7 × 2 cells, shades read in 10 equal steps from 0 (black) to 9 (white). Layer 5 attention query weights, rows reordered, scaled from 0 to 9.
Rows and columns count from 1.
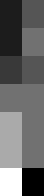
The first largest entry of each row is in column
2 2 2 1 1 1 1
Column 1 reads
1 1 2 4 6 6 9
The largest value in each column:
9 4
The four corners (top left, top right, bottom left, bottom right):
1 3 9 0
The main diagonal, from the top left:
1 4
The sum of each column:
29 22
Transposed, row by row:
1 1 2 4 6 6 9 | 3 4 3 4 4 4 0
